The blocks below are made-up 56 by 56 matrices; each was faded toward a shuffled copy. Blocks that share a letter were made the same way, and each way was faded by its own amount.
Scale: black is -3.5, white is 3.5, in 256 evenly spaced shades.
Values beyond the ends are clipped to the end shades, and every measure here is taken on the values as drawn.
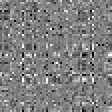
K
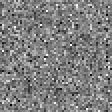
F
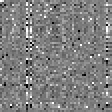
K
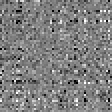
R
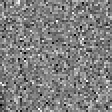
F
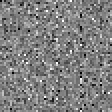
F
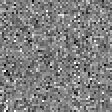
F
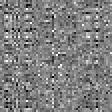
K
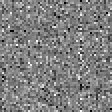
F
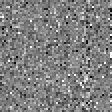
F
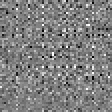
R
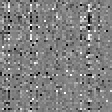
K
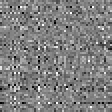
R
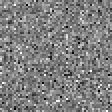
F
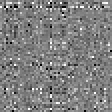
R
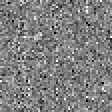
F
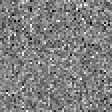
F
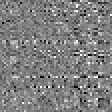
R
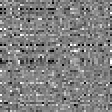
R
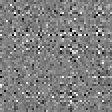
R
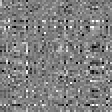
R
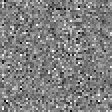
F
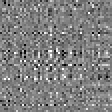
R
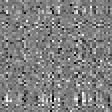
K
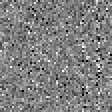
F
